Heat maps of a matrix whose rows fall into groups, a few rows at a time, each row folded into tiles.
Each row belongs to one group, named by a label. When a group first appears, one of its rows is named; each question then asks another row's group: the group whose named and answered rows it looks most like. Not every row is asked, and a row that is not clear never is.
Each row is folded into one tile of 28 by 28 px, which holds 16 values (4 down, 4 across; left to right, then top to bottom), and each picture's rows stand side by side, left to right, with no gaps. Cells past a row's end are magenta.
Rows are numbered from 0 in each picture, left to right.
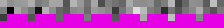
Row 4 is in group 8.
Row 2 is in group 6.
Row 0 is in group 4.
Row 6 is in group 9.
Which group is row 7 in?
6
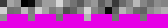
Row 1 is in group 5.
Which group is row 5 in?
8
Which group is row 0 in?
5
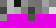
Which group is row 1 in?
8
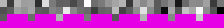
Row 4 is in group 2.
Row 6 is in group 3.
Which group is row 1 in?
6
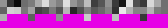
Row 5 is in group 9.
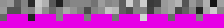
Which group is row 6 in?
2
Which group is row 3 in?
8
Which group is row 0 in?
2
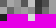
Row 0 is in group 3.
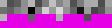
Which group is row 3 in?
2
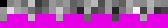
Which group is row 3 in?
2
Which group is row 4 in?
8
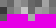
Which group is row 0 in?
8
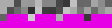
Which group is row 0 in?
2
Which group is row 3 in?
3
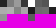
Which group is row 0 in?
5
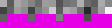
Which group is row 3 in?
8
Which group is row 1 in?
8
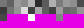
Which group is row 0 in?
8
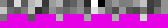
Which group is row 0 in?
6
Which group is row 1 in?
2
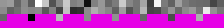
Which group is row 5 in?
6
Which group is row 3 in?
5
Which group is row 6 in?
3
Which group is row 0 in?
2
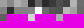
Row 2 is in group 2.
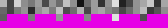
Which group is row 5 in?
2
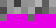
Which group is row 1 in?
2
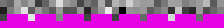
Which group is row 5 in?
2
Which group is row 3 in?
8
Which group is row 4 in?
4
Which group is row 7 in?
2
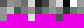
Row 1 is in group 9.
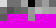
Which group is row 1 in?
5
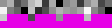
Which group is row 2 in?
5
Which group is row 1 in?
2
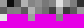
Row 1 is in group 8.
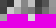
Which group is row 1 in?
9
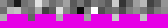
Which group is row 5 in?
9
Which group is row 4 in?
9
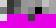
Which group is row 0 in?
9
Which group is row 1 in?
4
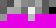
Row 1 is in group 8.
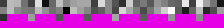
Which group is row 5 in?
8
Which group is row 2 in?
4
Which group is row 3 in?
6
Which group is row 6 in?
6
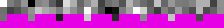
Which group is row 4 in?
8
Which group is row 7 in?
2
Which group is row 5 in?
6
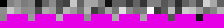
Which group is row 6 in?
3
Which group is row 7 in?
3
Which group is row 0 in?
5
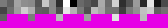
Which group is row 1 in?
6
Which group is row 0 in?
8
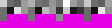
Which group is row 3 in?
4
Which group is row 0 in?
4
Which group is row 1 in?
4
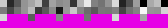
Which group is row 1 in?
2
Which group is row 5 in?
5
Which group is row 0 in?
9
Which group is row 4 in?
9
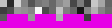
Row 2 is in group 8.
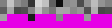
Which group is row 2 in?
5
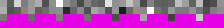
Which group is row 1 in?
2
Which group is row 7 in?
9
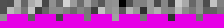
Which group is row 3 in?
4
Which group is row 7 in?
6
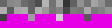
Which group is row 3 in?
3
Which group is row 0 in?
3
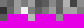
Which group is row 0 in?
8
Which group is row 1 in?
9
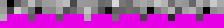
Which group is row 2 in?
2
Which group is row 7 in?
4
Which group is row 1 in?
4
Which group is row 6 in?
3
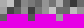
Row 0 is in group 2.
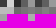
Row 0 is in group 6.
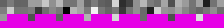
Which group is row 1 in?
4
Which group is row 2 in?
4
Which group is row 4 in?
9
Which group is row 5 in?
4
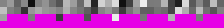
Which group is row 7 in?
6
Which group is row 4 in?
9
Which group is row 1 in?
5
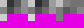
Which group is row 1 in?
9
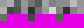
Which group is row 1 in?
8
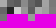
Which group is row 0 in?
4
